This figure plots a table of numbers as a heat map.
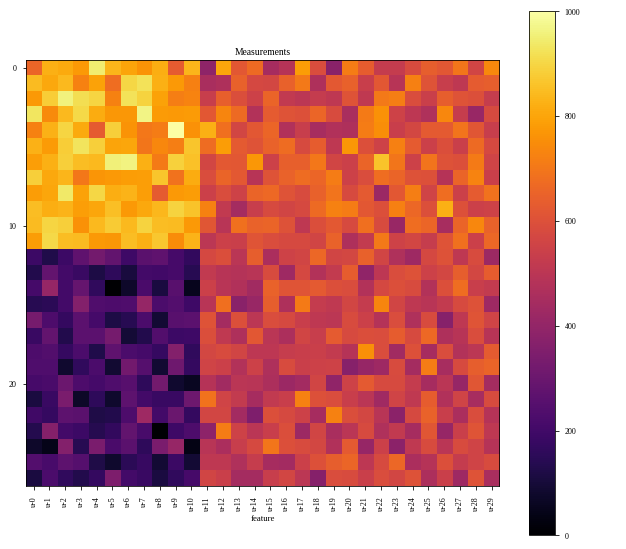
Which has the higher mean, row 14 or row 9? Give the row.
9
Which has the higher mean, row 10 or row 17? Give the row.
10
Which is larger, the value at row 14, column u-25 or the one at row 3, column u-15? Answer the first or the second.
the second
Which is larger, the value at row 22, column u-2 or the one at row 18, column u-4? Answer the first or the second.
the first
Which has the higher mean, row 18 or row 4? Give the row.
4
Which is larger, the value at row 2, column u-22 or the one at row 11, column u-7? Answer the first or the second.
the second
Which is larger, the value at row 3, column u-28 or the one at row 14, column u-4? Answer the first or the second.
the first
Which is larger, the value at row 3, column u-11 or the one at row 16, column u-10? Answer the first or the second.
the first
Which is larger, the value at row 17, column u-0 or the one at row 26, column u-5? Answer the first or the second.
the second
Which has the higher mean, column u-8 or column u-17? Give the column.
u-17
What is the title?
Measurements
